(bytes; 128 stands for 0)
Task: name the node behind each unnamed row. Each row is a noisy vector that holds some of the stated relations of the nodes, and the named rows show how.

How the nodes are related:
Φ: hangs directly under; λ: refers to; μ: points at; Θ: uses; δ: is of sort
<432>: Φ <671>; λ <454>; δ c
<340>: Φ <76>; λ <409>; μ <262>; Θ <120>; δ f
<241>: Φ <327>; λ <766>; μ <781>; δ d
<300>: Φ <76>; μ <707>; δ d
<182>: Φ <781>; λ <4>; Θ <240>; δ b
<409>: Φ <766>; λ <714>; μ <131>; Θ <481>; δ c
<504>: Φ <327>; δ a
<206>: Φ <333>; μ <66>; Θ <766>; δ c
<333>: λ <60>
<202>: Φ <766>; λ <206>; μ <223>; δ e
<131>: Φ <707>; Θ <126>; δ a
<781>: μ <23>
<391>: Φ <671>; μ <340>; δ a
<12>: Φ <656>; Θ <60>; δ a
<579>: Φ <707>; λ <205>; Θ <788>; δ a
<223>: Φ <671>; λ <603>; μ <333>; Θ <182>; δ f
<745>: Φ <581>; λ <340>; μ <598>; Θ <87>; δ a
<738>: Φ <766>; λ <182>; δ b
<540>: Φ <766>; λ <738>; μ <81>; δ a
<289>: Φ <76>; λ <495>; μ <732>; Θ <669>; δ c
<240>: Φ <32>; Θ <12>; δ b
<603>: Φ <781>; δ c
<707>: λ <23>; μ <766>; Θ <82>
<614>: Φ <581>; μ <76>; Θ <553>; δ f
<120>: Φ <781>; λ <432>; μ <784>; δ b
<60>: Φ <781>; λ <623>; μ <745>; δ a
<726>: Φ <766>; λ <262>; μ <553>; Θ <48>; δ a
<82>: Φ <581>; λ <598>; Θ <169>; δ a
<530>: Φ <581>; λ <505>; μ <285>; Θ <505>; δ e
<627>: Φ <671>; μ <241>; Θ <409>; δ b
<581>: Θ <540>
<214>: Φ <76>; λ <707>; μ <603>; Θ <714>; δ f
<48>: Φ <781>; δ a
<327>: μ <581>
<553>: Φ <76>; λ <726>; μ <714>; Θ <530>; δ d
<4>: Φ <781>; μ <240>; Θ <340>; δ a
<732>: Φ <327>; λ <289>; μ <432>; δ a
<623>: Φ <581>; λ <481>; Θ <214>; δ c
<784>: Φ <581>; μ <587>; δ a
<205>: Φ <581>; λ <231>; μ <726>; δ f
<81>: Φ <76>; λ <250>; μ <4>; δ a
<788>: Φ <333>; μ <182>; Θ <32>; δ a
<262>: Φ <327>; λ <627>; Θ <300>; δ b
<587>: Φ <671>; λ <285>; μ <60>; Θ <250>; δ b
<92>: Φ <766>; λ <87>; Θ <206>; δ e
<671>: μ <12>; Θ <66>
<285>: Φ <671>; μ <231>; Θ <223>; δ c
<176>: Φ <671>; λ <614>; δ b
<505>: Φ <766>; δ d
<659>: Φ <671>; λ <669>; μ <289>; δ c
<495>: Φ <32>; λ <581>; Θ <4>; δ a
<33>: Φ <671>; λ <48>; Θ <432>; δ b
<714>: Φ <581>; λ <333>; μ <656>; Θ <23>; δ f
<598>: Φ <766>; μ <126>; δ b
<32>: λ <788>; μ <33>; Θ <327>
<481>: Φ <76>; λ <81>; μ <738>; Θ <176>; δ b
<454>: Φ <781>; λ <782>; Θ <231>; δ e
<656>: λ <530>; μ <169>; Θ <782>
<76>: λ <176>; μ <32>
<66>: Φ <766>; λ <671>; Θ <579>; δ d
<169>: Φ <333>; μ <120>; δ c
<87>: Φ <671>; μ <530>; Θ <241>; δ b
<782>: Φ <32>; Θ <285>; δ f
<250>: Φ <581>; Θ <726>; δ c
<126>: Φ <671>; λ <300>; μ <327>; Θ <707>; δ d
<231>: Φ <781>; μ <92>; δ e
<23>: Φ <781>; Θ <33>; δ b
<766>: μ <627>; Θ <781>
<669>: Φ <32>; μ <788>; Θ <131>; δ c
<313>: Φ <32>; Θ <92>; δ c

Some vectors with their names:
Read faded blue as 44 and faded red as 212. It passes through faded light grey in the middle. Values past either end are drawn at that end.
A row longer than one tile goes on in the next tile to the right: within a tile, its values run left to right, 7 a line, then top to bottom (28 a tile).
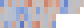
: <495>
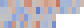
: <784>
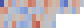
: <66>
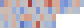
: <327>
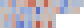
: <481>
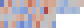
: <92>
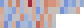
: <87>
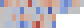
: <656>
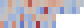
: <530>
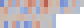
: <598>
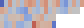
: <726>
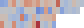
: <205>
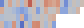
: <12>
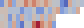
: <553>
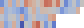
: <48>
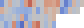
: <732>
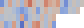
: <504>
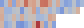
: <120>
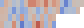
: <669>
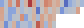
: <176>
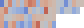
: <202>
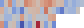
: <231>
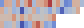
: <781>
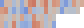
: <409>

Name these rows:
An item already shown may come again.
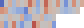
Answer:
<540>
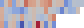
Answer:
<454>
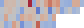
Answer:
<581>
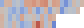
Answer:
<169>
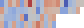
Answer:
<391>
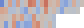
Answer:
<738>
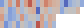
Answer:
<587>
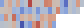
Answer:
<76>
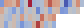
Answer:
<671>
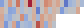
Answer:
<176>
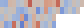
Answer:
<82>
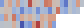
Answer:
<76>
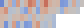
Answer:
<598>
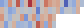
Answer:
<33>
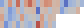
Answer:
<587>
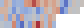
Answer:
<289>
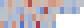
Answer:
<530>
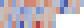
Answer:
<300>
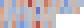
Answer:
<240>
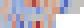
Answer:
<289>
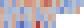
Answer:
<182>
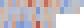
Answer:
<262>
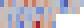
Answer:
<553>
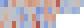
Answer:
<614>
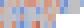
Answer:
<782>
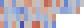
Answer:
<4>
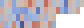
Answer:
<81>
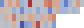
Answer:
<32>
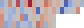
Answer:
<627>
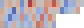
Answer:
<285>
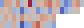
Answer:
<707>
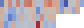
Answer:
<126>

